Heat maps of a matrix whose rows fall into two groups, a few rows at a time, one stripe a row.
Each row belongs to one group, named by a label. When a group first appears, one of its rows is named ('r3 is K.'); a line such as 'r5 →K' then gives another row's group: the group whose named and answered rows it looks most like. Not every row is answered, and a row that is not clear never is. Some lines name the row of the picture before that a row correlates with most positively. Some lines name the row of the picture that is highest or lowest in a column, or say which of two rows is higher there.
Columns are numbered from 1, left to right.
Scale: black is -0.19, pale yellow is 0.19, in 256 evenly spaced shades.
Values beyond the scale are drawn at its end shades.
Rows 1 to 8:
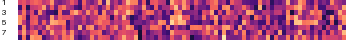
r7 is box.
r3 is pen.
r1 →box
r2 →box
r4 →box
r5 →box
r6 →pen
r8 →box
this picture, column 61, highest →2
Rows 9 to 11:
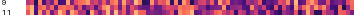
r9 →pen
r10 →box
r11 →box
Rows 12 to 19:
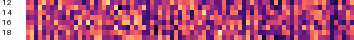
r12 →box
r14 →pen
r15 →pen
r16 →pen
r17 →box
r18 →pen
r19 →pen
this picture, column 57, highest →12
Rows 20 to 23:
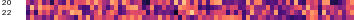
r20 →pen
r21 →box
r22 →box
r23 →pen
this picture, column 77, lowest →20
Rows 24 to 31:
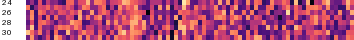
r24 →pen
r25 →pen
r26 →box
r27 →pen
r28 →box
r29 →box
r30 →pen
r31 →pen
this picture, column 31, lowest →26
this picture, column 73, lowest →29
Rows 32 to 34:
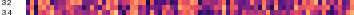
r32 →box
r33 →box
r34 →box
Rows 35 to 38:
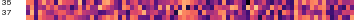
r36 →pen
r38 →box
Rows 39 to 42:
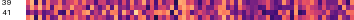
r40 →box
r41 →pen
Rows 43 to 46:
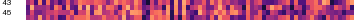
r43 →pen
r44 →pen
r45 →pen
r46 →pen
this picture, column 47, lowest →44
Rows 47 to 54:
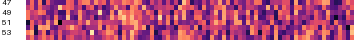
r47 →pen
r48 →box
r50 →pen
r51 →pen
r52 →box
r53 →box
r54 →box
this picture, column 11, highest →50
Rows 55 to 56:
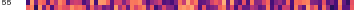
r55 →box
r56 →box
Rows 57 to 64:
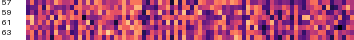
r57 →pen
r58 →pen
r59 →pen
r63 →pen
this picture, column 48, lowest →60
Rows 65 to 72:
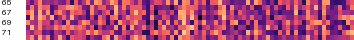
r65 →pen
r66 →box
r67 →box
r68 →box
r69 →pen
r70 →box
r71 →pen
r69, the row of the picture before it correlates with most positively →62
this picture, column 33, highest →71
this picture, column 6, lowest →71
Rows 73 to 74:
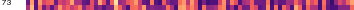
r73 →box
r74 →box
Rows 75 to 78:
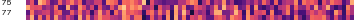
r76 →pen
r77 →pen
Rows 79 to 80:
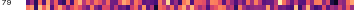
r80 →box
